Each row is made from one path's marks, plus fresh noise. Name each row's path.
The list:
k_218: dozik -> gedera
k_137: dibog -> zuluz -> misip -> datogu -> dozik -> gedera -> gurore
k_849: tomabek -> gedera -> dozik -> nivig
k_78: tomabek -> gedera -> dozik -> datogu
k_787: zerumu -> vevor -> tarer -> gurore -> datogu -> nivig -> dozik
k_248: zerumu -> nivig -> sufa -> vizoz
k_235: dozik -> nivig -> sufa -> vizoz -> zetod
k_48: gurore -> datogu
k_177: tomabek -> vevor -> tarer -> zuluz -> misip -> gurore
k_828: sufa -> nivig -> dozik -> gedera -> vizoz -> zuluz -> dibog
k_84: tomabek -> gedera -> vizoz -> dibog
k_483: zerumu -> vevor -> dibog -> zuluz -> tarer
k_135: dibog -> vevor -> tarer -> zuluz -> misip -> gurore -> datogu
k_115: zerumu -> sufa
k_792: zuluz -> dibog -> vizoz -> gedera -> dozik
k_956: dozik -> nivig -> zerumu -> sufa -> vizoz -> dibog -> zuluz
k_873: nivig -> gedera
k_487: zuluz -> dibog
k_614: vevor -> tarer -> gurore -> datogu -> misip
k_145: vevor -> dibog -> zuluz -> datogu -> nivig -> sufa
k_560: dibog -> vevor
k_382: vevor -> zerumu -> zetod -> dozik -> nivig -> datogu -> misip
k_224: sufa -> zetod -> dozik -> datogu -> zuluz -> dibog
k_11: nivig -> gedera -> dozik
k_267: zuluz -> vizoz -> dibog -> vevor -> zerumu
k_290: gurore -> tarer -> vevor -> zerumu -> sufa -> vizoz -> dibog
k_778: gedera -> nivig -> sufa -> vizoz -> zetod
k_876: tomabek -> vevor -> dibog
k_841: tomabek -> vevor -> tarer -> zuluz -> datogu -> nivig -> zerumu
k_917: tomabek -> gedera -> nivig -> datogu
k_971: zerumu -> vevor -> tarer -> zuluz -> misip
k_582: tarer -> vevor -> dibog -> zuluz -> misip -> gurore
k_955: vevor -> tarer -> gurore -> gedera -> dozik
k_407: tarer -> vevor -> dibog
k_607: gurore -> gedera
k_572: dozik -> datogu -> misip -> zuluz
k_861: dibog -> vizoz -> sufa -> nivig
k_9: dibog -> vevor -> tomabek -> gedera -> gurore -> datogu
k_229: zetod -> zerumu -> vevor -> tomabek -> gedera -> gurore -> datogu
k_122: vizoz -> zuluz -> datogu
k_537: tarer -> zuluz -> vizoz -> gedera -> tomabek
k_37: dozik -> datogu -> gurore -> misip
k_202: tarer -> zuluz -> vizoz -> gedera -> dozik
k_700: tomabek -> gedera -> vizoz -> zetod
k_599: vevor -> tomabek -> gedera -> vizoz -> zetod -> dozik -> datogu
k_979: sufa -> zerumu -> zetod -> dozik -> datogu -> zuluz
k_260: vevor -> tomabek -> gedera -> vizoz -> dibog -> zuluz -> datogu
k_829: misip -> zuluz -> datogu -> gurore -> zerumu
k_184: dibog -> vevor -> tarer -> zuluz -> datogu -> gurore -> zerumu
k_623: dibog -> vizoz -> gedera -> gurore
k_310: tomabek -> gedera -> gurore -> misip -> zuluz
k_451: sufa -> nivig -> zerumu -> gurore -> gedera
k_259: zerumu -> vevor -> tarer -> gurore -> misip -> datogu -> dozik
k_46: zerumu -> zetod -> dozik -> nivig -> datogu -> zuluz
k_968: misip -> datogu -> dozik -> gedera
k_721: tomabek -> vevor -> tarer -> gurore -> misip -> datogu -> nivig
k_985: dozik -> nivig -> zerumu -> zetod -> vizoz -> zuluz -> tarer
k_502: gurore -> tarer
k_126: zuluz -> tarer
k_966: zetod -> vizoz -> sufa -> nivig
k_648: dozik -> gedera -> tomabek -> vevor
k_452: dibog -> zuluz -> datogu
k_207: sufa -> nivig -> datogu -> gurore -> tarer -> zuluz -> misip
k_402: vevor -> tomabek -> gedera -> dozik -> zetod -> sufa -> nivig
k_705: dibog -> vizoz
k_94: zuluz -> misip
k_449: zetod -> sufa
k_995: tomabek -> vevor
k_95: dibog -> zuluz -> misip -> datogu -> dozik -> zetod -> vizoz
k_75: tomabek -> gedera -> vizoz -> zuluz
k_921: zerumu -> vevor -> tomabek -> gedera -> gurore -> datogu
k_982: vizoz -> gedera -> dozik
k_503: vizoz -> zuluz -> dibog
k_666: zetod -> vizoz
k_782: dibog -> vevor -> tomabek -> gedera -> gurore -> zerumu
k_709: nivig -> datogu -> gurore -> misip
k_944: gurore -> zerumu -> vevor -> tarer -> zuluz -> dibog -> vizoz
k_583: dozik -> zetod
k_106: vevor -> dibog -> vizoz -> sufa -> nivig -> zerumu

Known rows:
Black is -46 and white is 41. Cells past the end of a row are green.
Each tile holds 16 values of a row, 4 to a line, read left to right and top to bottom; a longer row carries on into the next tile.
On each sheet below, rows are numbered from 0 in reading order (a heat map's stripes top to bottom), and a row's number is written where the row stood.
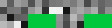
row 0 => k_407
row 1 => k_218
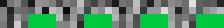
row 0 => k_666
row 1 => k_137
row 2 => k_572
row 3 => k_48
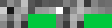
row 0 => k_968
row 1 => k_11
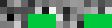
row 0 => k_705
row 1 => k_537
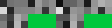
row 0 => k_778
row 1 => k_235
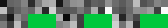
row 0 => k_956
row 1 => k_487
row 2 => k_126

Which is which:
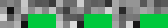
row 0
k_310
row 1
k_614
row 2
k_229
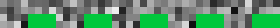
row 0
k_177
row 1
k_260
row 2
k_451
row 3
k_9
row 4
k_37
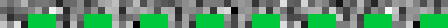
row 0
k_184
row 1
k_979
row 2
k_955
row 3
k_202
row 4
k_982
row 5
k_502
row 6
k_94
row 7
k_648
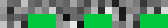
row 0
k_259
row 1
k_560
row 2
k_792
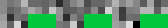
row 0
k_841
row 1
k_145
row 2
k_782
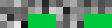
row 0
k_876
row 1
k_599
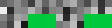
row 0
k_402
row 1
k_84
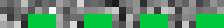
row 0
k_135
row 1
k_721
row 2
k_828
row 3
k_382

